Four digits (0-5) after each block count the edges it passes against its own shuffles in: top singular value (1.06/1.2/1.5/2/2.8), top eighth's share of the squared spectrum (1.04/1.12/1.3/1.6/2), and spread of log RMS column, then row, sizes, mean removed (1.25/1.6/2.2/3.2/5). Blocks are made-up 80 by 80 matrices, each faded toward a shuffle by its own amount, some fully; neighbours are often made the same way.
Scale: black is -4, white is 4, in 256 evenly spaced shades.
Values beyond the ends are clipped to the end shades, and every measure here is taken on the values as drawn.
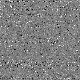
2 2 0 2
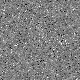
0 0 0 0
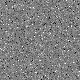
0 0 0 0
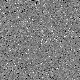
0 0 0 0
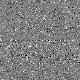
1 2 0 2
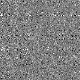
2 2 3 2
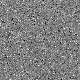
0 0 0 0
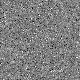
0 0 0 0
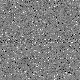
1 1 0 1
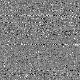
2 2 0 3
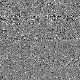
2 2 0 3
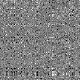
4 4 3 2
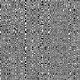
4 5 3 2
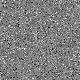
0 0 0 0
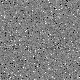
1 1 0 0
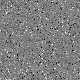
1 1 0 0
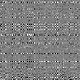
5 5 3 4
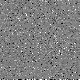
3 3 0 1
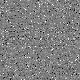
3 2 0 1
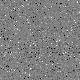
2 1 0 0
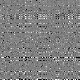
5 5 2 3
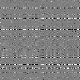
5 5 2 3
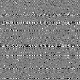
5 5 2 3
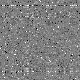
4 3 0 1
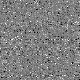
3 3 1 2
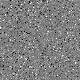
3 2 0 1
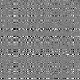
5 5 3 4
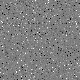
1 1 0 0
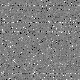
3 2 0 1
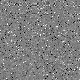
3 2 0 0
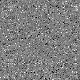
3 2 0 1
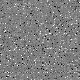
2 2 0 1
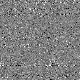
1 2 0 3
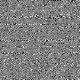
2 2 0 3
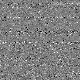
1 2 0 3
